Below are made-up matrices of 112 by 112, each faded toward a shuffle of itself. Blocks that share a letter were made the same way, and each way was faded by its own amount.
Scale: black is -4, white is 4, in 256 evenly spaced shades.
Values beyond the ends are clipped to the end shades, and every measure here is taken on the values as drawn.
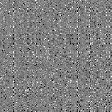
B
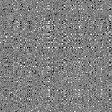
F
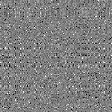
F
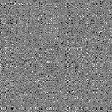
F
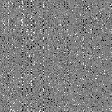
B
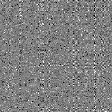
B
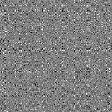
F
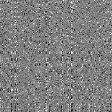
B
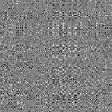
F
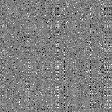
B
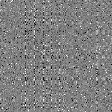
B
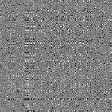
F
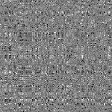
F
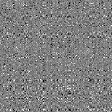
F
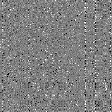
B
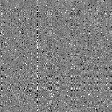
B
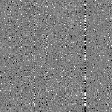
B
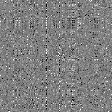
B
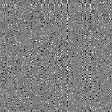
B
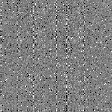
B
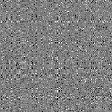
F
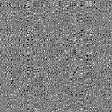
F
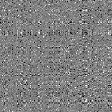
F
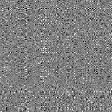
F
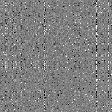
B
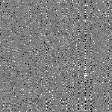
B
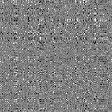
F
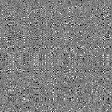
F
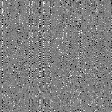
B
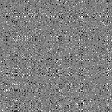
F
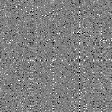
B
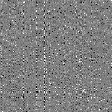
B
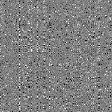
B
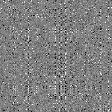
B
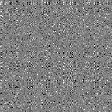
F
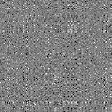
F
